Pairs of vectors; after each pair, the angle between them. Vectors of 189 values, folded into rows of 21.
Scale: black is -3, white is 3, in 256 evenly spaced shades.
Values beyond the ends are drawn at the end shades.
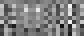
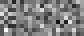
partly aligned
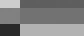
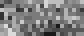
partly opposed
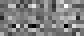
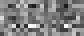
nearly opposite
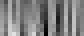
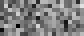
orthogonal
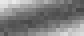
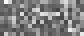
orthogonal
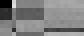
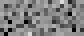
orthogonal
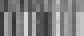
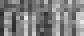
nearly parallel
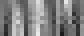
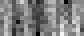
nearly opposite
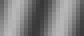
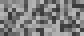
orthogonal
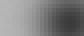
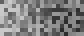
partly aligned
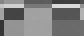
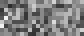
partly opposed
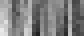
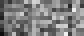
partly opposed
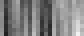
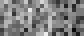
partly opposed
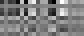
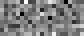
partly opposed
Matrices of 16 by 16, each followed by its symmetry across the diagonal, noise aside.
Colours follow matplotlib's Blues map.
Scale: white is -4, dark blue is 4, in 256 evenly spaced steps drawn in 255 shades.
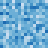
antisymmetric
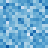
symmetric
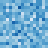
antisymmetric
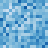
symmetric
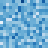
antisymmetric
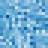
antisymmetric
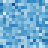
antisymmetric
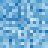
symmetric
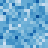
symmetric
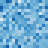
symmetric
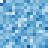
symmetric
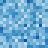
symmetric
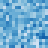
antisymmetric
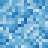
symmetric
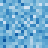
antisymmetric
